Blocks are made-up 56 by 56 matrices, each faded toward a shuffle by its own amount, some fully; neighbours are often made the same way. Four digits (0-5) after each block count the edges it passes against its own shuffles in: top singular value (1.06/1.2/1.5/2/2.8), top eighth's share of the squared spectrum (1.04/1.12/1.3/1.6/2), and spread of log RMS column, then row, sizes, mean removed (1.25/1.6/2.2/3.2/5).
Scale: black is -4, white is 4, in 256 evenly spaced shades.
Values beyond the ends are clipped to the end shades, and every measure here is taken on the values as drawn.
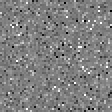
0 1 0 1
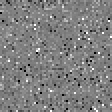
0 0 0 0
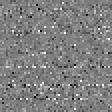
2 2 0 2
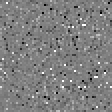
1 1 0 0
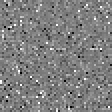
2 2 0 0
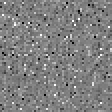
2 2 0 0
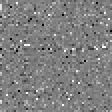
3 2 0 1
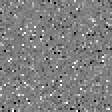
0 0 0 0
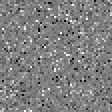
2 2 0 0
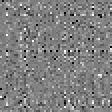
4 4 2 2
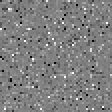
0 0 0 0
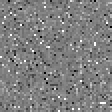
2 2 0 0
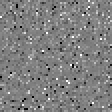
2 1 0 0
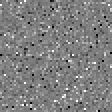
1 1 0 0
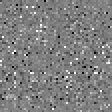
3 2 0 1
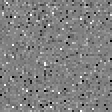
1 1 0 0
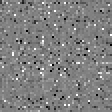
3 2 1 1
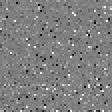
2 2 0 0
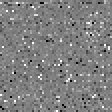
2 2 0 1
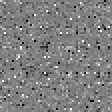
3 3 1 0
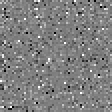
3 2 0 1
